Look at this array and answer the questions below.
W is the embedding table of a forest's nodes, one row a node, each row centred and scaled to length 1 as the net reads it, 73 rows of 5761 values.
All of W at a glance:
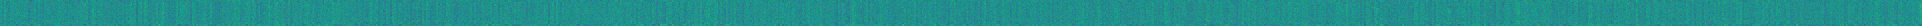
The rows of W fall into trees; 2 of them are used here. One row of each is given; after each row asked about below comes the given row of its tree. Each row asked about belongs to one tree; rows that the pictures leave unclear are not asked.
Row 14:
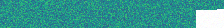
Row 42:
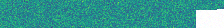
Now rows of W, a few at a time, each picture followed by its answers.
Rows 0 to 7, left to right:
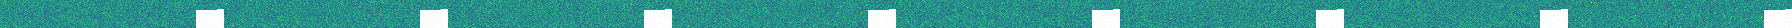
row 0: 42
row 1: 42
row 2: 42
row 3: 42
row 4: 42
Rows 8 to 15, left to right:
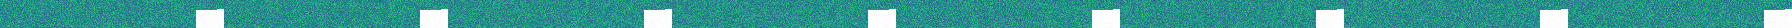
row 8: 42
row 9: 14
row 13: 14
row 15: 14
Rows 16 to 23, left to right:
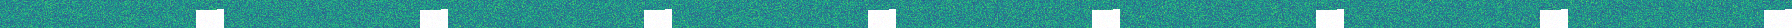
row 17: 42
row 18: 14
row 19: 42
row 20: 14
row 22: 14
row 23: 42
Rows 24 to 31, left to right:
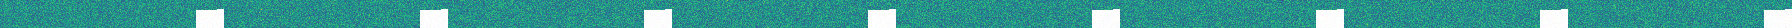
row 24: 14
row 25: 42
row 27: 14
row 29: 14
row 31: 14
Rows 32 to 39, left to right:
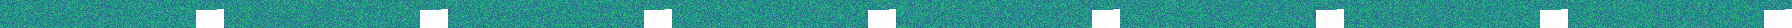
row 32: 14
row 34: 42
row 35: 14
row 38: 14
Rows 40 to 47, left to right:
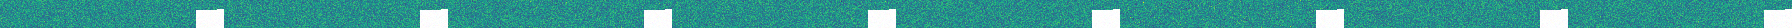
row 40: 42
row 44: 14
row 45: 42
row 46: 14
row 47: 14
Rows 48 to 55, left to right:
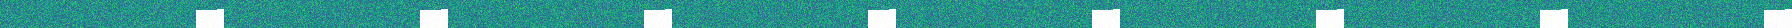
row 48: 14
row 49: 14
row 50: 42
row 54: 14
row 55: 42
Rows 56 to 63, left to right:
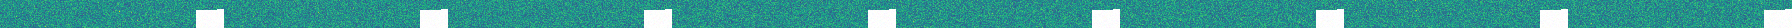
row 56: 42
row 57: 42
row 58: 42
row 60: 14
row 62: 42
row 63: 14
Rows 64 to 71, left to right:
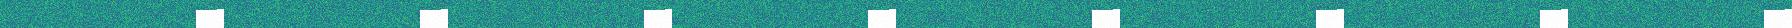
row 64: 14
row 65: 14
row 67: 14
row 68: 14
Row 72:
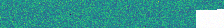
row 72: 42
